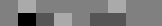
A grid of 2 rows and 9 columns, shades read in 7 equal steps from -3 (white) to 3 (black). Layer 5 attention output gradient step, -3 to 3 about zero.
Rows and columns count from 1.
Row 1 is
0 -1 0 0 0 0 -1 0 0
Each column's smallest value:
0 -1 0 -1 0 0 -1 0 0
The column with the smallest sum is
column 4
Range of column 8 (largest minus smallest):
0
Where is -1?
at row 1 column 2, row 1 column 7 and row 2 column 4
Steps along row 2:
up down down up up same down same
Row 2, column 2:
3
